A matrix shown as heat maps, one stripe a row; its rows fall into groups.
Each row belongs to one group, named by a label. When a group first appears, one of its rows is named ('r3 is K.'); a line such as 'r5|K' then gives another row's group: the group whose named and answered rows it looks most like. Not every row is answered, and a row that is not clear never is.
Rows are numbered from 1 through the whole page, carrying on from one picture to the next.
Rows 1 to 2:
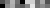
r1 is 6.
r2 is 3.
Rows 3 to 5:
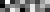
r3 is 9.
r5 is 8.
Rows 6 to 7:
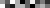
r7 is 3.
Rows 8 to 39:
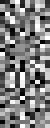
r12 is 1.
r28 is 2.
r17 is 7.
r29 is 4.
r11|9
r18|1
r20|3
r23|8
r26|4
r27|4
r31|6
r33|8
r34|3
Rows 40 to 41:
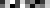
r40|4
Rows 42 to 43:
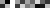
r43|4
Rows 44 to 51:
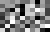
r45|6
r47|6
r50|7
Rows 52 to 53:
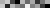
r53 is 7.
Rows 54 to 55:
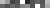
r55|2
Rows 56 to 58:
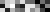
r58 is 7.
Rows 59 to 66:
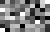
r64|2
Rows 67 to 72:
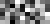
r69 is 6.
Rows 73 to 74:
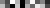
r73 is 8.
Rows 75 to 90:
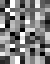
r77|9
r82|6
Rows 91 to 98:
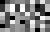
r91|3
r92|4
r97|3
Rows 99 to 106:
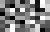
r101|4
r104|6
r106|1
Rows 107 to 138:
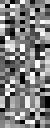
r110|8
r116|9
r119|4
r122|2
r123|2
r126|6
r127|8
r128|9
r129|1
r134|3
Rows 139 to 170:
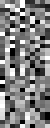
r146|8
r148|1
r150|1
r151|9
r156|4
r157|4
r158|3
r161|6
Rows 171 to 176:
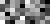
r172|6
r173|1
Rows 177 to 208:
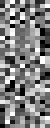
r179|8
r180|4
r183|9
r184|1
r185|1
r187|1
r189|2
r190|1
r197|9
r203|6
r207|9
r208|3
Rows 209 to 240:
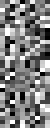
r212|8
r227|1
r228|9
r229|2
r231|3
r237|9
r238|2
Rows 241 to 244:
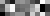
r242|1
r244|3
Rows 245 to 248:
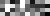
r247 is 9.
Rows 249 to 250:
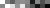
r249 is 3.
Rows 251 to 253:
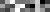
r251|1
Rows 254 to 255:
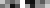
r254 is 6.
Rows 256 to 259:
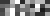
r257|2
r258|1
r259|4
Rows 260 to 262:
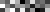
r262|4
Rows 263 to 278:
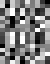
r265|4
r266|4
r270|2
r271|4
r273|4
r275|9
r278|8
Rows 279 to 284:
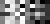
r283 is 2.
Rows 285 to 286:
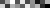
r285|4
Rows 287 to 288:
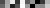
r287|4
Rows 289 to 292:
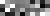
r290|1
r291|9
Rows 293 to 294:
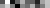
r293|9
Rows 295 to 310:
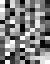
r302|8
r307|6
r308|9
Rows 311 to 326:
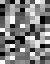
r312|3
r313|6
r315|1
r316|1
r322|1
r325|1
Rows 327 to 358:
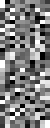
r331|4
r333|1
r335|1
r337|2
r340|1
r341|1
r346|8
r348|2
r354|4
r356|1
